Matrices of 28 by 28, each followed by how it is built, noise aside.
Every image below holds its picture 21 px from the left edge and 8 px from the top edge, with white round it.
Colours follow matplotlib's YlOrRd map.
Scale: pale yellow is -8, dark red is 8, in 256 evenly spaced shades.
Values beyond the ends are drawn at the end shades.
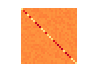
diagonal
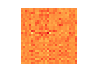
low rank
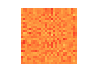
low rank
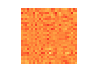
low rank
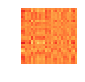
low rank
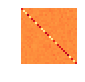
diagonal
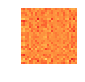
low rank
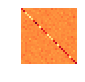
diagonal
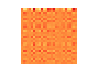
low rank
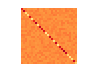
diagonal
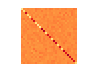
diagonal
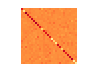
diagonal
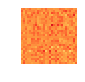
low rank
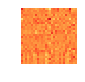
low rank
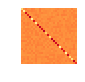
diagonal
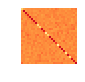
diagonal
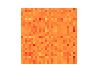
low rank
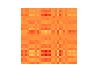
low rank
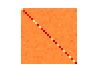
diagonal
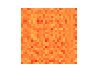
low rank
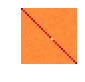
diagonal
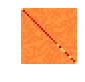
diagonal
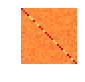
diagonal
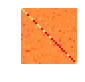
diagonal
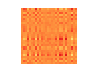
low rank
